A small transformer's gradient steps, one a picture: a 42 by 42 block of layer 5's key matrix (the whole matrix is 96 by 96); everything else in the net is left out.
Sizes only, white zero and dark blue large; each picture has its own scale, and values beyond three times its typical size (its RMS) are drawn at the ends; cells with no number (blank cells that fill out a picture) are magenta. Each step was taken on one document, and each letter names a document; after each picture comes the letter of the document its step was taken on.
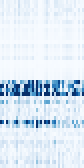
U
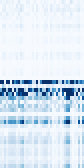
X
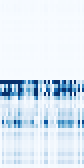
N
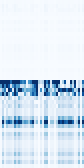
N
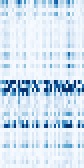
U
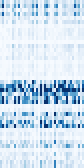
U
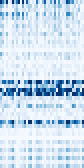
X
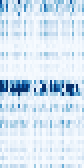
X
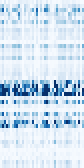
U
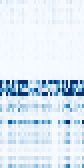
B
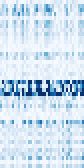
X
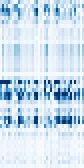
N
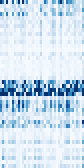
X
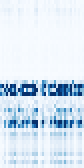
N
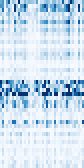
B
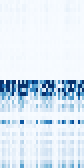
B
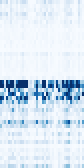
B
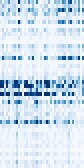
U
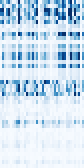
U
